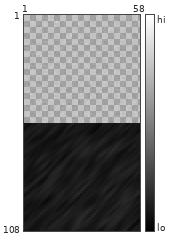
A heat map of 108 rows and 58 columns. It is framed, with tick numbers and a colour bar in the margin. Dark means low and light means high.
The table splits into 2 rows of 1 panel. Panel 1,1: high, checkered. Panel 2,1: very low, slanting up to the right, faint in contrast.
